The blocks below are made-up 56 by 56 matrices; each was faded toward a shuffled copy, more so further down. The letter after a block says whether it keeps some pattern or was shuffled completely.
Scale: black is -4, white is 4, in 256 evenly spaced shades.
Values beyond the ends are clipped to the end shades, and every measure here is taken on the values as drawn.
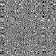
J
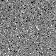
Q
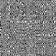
J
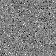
Q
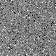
Q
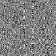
J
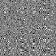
J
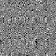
J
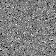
Q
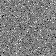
Q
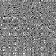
J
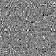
J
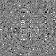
J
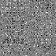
J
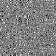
J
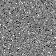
Q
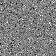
Q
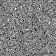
Q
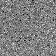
Q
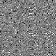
J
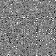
J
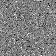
Q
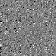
J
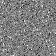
Q
